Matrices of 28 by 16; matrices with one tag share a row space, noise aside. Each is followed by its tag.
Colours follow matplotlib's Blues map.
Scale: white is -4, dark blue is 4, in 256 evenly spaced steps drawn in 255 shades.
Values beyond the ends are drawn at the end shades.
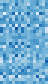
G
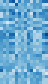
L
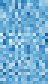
G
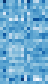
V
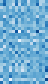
G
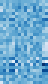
L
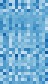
G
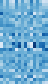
L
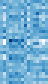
V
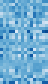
L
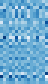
G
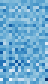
G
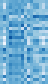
V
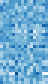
L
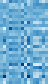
V
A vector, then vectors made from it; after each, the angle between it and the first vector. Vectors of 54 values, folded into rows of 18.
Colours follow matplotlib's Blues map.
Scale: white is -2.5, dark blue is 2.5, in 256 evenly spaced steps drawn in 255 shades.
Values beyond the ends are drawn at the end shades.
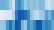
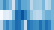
nearly parallel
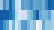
nearly opposite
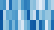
orthogonal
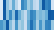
orthogonal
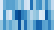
partly aligned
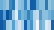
partly opposed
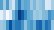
nearly parallel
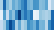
partly aligned
